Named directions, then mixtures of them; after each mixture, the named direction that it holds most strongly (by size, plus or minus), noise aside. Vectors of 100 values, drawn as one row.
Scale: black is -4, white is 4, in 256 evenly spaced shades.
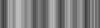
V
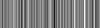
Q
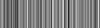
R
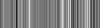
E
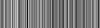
R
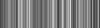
E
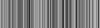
R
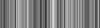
V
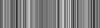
E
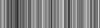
R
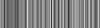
R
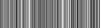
E
